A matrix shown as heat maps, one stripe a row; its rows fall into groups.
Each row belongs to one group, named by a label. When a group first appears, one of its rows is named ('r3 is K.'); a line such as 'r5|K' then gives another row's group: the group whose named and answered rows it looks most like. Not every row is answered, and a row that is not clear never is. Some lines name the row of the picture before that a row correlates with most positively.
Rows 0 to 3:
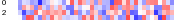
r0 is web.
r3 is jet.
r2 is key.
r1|jet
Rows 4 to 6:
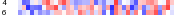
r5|web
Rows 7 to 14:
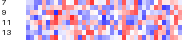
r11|key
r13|web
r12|web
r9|jet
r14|key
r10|key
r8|key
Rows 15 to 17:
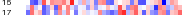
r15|key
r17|jet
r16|jet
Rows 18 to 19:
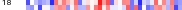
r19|web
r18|web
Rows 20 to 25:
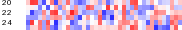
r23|key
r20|jet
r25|jet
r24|jet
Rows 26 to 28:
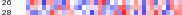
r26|jet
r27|jet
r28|key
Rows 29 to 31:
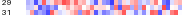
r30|web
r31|key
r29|key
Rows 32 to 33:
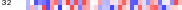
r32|key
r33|key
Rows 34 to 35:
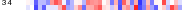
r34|web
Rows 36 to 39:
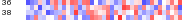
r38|web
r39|jet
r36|key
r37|web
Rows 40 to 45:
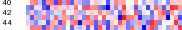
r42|web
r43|web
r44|key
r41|key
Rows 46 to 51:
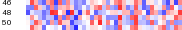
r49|jet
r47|jet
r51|jet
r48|key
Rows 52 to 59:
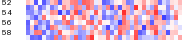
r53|web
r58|jet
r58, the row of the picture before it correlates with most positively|47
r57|key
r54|key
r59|web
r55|key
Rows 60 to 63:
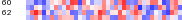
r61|web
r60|key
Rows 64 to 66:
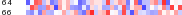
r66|web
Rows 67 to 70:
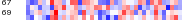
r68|web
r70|key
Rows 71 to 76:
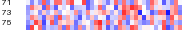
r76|jet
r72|jet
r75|jet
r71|key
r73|web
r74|jet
